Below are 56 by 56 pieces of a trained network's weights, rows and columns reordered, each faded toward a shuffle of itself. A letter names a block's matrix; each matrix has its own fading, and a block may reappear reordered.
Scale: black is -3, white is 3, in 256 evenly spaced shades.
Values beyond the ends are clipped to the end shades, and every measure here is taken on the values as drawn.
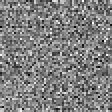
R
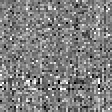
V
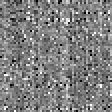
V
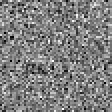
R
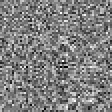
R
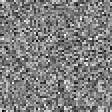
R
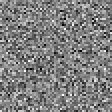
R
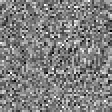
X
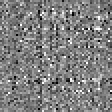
V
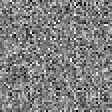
X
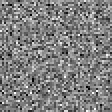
X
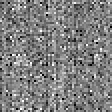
V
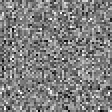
X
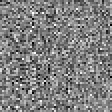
X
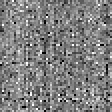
V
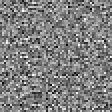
R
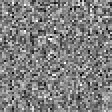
X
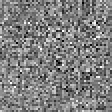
R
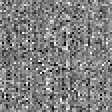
V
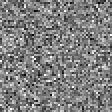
R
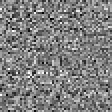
X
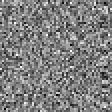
R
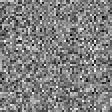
R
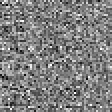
X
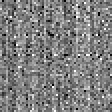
V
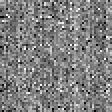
V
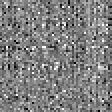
V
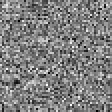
R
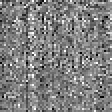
V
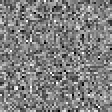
X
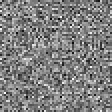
R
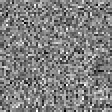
R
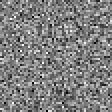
R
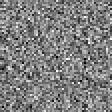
R
